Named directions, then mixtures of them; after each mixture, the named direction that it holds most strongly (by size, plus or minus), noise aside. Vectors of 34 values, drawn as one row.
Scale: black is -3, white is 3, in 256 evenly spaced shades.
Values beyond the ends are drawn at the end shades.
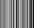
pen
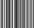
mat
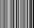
pen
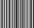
mat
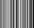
pen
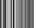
mat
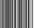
pen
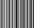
mat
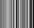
pen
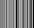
pen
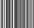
mat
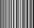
pen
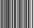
pen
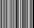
pen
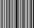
mat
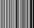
pen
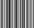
mat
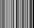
pen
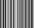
mat
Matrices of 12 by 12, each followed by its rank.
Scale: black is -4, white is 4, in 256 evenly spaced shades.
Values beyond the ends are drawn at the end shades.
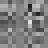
two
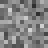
full rank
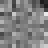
two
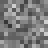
full rank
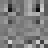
two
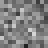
full rank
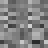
two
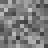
full rank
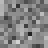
full rank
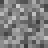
full rank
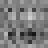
two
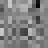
two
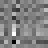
two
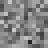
full rank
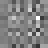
two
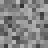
full rank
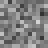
full rank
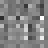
two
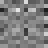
two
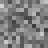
full rank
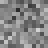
full rank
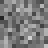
full rank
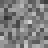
full rank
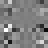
two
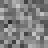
full rank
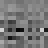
two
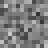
full rank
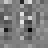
two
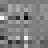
two
